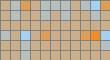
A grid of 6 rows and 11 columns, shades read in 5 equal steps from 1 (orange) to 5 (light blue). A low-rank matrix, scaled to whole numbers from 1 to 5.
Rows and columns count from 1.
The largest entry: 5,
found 3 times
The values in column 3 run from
2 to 5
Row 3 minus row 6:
0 0 -1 0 0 0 0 0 0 0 0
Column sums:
19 20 21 18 19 19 20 18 18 19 20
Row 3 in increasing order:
3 3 3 3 3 3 3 3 3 3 3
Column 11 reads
2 3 3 5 4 3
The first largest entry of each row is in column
10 2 1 3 3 3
